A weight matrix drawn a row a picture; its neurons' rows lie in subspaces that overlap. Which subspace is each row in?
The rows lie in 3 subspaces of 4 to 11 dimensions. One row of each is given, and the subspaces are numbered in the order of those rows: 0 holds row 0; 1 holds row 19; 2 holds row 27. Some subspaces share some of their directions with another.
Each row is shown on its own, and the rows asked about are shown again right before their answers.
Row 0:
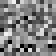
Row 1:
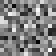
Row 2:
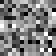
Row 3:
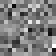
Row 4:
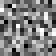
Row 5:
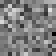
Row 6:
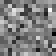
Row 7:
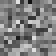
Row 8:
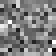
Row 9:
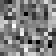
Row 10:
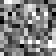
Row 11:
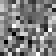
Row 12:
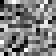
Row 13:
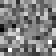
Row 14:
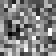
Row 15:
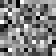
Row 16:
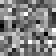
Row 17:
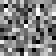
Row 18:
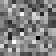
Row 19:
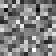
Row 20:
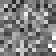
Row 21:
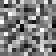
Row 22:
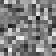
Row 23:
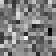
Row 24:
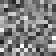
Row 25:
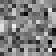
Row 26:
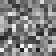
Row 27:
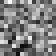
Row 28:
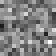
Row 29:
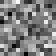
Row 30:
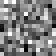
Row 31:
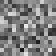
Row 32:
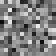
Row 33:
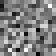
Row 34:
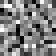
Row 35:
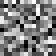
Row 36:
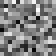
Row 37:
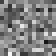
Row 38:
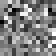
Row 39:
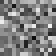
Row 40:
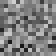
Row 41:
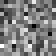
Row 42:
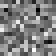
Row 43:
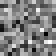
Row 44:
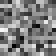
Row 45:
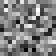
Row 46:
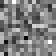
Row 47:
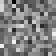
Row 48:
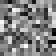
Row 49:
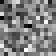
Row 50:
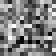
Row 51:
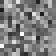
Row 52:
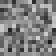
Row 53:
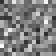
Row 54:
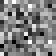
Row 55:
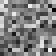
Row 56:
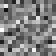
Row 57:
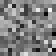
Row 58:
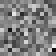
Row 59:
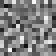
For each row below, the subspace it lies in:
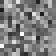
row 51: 2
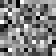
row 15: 1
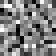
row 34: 2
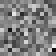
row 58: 2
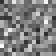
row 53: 2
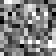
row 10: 2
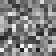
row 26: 0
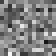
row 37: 1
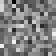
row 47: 2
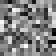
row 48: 1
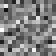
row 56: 0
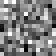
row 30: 2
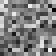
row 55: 2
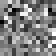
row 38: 1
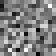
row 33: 2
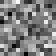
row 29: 2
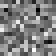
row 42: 1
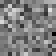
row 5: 1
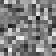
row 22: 1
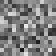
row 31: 0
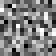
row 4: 2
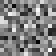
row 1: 0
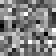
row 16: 1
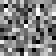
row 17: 0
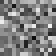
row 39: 0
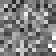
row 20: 0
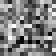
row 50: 2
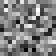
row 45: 2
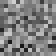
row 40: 0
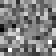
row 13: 1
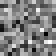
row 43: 1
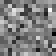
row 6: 1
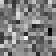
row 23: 2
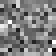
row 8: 1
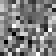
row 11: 2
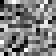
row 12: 2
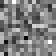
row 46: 2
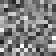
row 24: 0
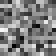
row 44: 2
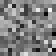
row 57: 1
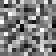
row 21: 2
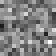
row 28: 1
